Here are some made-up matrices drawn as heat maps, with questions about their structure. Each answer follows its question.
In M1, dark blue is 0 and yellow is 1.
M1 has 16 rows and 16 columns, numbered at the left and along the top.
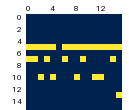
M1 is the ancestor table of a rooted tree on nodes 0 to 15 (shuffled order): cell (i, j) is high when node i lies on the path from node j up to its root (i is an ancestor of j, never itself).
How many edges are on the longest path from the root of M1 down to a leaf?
2
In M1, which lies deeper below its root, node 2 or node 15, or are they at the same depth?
the same depth
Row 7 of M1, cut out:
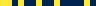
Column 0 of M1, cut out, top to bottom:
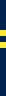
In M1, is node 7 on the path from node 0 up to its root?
yes
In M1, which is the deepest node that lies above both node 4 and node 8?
10
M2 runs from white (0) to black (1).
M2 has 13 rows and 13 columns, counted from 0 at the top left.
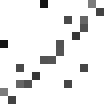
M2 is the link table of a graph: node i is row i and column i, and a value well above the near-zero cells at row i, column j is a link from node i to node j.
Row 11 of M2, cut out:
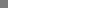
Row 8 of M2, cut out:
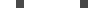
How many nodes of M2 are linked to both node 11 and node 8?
0
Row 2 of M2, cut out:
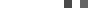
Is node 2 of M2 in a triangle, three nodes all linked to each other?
yes
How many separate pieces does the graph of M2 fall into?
4
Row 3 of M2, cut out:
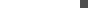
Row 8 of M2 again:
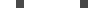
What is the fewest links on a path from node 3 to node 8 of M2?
2
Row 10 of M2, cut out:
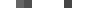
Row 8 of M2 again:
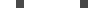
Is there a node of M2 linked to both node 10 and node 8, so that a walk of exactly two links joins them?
yes
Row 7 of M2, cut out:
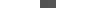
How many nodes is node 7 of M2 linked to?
2
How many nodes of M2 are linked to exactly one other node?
7
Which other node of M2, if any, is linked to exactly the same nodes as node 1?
none
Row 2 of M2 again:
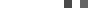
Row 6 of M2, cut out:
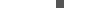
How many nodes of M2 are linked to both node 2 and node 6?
0
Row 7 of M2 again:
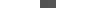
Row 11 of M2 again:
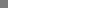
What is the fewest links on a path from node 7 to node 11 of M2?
3
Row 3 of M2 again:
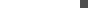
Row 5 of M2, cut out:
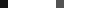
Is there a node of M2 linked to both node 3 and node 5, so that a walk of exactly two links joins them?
no
